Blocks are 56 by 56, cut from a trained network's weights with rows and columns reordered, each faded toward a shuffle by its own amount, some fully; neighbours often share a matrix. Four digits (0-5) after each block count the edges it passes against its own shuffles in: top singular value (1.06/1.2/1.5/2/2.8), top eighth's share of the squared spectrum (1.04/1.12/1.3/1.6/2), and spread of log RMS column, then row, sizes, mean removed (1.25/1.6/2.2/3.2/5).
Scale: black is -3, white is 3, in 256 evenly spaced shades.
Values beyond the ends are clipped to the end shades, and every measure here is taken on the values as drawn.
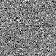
2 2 0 0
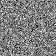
0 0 0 0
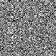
3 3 1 0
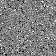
2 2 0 0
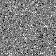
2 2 0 1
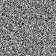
0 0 0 0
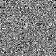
3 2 0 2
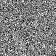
1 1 0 0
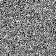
1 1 0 0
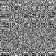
4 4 0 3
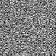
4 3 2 0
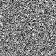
3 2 0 0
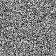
1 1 0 0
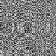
4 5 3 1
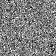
0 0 0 0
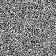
2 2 0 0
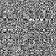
4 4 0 3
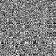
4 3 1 2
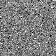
0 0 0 0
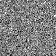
1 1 0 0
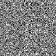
3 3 2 1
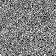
0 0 0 0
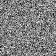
2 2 0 0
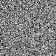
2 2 0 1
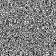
3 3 0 1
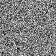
0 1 0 0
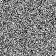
0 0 0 0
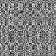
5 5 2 3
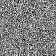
3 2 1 1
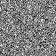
2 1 0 0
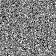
0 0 0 0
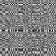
5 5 1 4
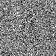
2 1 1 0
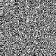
3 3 1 1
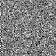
3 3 1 1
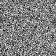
1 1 0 0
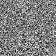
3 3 0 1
